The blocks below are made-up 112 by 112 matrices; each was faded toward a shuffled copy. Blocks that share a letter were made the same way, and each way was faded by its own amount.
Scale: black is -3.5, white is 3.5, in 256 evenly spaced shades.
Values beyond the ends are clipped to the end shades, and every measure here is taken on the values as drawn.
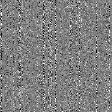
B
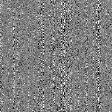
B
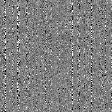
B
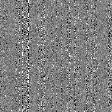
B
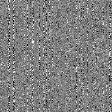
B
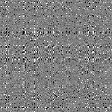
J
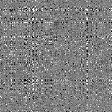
J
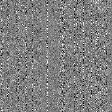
B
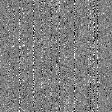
B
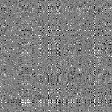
J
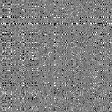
J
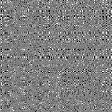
J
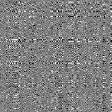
J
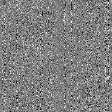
B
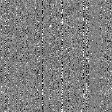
B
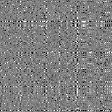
J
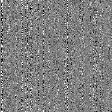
B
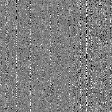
B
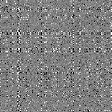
J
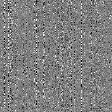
B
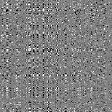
J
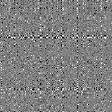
J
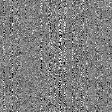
B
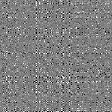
J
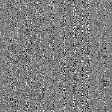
B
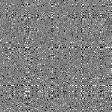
J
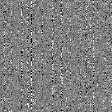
B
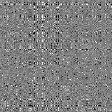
J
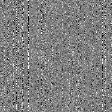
B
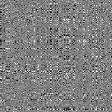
J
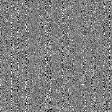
B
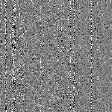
B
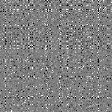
J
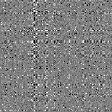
J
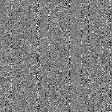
B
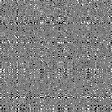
J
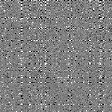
J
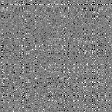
J
